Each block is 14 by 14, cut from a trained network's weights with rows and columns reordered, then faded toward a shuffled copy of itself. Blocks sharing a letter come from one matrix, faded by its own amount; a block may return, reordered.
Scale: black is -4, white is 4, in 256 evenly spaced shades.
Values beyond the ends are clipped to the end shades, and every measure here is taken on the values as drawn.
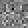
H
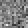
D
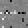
D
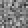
D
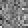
H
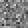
D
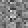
H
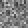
D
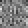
H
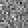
D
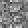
H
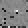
D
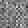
H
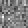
H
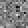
H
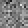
D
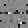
D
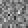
H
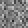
H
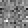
D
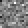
D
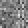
H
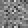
H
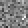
D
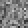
H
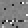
D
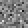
D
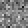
D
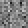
H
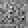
D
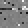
D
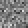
D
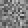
H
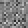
H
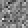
D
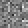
H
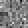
H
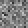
D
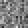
H
